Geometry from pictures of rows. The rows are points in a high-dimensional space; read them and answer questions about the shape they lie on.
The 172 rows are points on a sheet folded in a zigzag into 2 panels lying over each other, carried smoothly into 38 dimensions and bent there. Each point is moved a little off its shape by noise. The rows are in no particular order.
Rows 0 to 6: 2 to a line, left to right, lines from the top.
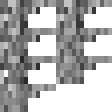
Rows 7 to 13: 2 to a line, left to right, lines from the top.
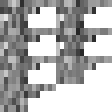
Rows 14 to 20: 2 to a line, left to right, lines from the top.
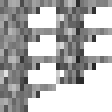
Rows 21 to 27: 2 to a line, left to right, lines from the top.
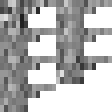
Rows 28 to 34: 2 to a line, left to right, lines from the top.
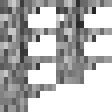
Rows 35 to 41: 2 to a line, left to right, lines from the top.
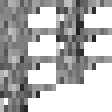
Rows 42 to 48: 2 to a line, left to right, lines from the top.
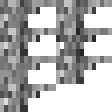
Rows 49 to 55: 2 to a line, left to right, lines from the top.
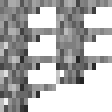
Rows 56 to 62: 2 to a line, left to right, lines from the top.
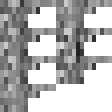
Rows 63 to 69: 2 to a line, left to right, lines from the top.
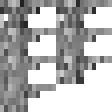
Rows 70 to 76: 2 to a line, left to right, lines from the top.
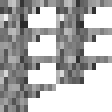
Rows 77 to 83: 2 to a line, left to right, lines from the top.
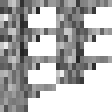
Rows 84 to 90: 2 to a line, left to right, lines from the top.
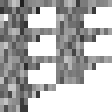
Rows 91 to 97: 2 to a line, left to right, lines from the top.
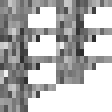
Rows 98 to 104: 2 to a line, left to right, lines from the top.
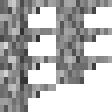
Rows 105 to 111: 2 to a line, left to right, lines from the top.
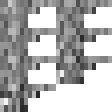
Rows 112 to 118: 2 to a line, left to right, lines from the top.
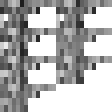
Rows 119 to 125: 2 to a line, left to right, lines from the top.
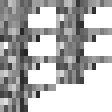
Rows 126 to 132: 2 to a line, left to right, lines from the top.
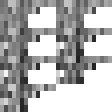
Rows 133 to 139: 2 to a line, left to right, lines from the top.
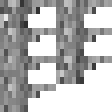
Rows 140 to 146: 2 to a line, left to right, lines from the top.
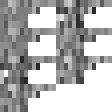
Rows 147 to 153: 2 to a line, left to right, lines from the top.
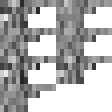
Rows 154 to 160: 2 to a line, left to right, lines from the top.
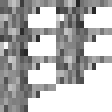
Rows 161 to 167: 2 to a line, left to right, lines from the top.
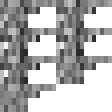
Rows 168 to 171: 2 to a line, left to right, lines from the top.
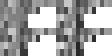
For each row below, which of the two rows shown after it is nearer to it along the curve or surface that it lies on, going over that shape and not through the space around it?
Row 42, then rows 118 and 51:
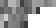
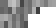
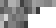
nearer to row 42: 51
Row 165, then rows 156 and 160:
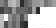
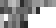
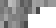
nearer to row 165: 156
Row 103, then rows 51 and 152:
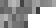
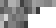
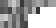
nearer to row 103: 152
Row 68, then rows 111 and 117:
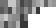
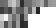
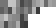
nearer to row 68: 117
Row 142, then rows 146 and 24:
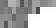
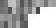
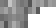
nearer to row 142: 146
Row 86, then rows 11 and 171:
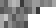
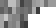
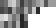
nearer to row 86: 171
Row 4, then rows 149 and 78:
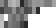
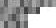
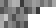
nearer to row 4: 78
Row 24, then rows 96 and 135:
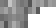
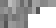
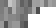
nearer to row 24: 135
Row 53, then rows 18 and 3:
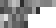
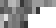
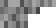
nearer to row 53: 3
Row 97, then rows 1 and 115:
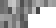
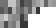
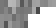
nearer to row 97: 115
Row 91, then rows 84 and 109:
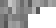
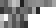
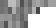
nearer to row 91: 109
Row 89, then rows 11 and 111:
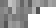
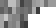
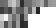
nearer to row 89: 111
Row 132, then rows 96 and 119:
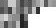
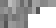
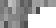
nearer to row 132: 119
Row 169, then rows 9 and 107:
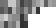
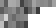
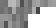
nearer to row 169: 9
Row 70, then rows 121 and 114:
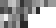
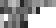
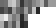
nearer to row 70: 114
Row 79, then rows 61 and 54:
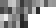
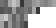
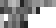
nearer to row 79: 54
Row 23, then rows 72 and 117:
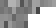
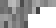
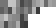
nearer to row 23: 72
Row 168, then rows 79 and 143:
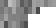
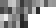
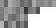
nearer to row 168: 143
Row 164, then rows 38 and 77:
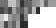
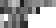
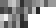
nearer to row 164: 77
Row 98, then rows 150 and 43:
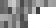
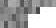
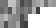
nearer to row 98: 150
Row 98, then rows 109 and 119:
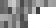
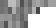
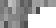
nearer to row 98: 109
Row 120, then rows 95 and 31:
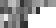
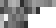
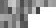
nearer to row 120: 95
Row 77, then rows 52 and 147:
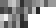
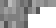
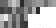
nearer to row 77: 147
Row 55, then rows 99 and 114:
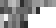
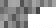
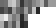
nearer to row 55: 114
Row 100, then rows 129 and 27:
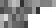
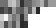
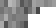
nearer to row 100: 129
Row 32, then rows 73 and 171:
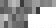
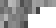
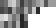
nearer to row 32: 171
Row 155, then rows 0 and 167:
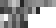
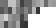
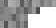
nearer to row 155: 0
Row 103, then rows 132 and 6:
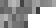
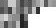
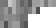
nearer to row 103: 132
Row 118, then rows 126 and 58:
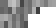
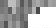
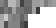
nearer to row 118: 126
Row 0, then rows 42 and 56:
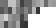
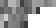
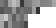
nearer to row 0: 42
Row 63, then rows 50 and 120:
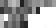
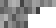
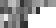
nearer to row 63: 120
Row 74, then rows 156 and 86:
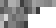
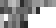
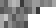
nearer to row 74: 156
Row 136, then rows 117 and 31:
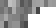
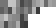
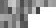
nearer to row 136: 117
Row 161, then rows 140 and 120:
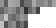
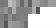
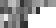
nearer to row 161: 120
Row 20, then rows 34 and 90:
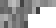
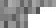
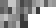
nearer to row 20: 34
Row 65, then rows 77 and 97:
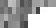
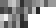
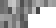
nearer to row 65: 77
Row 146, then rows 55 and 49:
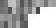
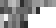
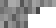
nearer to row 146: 49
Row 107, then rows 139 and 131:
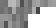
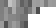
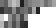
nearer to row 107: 131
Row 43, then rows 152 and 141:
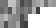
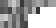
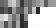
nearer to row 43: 141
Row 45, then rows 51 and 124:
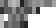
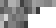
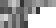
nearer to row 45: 51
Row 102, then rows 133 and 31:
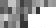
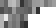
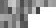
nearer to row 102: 133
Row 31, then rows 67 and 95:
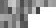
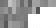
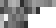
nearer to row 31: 67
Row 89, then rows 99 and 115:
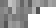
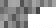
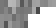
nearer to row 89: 115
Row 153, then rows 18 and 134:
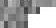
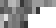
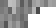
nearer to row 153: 18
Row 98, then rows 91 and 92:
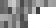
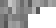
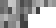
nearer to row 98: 91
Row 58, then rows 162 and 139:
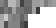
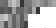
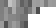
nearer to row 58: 139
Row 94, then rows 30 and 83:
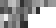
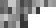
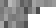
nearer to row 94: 30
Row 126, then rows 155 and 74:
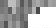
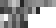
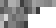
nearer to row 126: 155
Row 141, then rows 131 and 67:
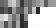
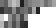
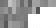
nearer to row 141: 131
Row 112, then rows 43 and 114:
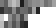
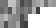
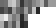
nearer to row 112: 114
